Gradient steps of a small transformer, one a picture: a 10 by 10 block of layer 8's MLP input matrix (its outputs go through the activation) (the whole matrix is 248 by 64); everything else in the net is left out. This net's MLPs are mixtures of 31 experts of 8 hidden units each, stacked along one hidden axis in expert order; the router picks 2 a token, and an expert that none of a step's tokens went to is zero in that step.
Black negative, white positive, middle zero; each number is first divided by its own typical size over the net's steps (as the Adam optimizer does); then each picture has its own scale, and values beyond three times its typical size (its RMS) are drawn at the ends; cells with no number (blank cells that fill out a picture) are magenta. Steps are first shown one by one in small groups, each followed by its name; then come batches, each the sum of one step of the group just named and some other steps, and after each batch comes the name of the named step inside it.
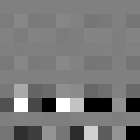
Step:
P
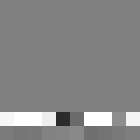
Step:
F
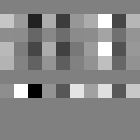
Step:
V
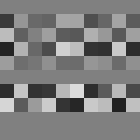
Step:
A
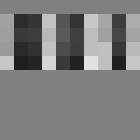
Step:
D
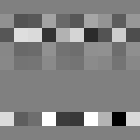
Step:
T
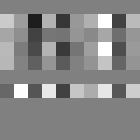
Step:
V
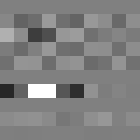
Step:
F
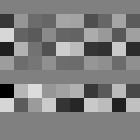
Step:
A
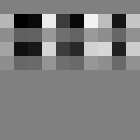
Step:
D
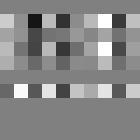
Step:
V
